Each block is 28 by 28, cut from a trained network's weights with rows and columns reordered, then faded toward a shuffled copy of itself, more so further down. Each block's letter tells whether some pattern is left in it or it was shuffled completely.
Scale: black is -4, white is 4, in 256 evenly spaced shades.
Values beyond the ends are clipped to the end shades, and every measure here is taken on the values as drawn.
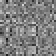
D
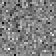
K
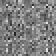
D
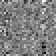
D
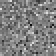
K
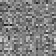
D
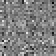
D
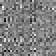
D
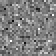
K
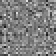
D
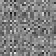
D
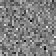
K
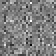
D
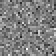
K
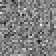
K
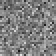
K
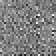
D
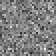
K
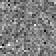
K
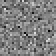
K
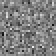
D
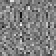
D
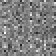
D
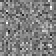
D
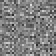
D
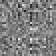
D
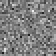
K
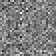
D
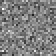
K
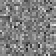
D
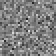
K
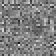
D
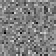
D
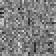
D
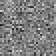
D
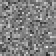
K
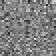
D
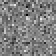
D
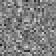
D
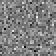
K
